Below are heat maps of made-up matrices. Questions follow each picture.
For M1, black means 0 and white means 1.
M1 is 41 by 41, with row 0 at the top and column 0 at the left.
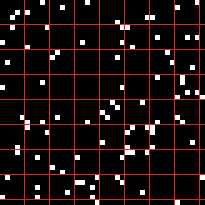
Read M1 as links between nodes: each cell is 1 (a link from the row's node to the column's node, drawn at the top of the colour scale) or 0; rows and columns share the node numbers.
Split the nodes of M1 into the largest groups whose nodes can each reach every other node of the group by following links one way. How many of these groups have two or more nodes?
3
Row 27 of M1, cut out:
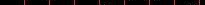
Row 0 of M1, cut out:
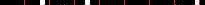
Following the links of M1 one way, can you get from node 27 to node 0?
no
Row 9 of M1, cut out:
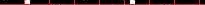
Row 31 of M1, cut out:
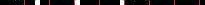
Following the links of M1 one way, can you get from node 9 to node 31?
yes
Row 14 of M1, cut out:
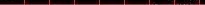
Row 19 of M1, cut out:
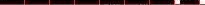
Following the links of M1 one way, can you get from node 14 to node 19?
no
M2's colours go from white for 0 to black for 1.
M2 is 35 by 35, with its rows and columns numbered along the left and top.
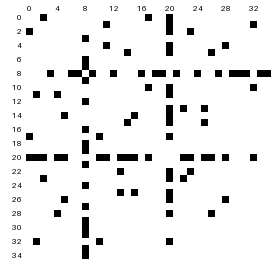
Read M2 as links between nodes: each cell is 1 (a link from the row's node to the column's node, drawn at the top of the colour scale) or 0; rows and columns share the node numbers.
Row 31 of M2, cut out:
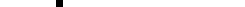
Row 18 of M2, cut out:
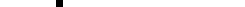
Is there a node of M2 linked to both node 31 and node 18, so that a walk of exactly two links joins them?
yes
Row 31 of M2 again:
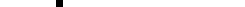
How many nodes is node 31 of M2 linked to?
1
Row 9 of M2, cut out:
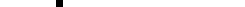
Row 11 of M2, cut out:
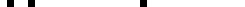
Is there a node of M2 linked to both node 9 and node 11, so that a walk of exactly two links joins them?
no
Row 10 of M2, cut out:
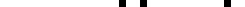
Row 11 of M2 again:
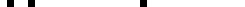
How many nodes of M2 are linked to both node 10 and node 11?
1
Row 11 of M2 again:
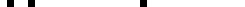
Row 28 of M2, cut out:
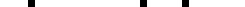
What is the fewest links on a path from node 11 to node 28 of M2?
2
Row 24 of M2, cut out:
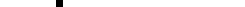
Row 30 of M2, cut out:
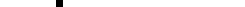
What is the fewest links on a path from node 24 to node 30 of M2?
2
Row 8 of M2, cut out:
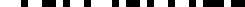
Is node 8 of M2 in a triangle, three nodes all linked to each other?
no
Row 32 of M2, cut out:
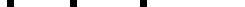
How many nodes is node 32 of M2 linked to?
3
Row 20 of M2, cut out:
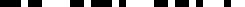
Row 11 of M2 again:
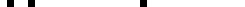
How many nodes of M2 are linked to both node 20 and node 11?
2
